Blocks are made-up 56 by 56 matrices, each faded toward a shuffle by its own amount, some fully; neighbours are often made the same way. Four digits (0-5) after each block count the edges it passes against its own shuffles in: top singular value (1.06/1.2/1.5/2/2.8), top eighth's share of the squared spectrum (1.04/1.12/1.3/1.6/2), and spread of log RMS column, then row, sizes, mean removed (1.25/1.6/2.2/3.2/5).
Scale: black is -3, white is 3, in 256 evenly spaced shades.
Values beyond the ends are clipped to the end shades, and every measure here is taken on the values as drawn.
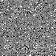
1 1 0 2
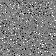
0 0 0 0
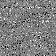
1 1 0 2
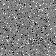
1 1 0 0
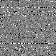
2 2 0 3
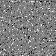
1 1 0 1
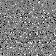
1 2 0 2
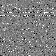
2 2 0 2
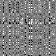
4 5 3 2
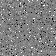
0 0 0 0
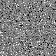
0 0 0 0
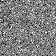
1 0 0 0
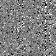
2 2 2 0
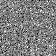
0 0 0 0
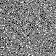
0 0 0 0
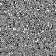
3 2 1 1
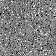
2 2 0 0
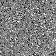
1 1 0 0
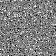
2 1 0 0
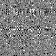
4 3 1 2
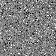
1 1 0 0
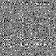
4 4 2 3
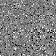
3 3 1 1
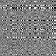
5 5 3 4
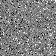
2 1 0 0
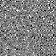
4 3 1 2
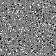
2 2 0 1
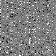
3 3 2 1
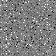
2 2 0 1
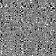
4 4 2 2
